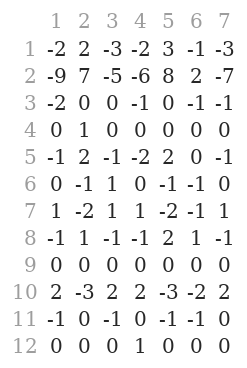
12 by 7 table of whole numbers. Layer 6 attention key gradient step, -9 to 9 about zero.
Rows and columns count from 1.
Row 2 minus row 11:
-8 7 -4 -6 9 3 -7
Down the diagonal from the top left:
-2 7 0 0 2 -1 1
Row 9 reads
0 0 0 0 0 0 0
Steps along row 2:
up down down up down down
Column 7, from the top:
-3 -7 -1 0 -1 0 1 -1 0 2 0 0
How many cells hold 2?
9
